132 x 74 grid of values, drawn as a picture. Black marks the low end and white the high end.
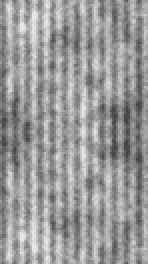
Stripes: upright, repeating 12 times. Grain: streaks running down. Histogram: bell-shaped. Mirror symmetry: top to bottom.
